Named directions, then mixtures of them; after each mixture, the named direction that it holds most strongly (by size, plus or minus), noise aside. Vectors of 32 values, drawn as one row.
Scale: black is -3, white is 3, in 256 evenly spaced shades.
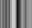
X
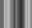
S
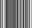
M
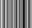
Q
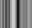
X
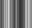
S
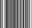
M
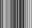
S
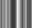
X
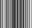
M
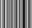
Q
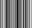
M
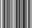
Q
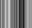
S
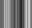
S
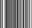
M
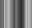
S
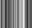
Q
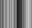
S
